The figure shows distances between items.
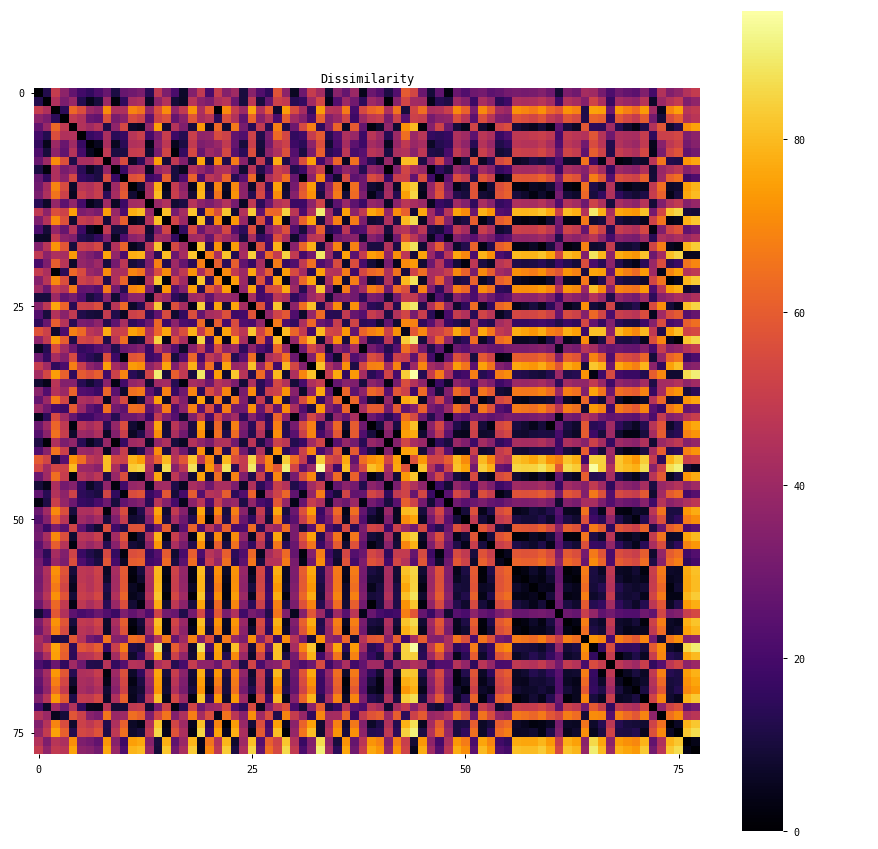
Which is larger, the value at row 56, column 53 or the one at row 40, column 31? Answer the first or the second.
the second
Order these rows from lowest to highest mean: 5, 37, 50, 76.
50, 5, 37, 76
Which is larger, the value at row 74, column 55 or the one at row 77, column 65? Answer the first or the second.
the second
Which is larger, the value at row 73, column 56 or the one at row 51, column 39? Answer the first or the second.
the first
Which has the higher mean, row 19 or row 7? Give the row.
19
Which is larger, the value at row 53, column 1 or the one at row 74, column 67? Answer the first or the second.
the second
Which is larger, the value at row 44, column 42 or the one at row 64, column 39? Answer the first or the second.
the first
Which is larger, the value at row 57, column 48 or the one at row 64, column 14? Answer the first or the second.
the second
